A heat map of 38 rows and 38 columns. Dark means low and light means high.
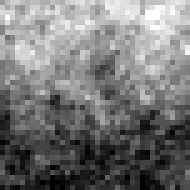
Ninth with the highest average: top right. Grain: blotchy. Stripes: none. Slope: up to the top.
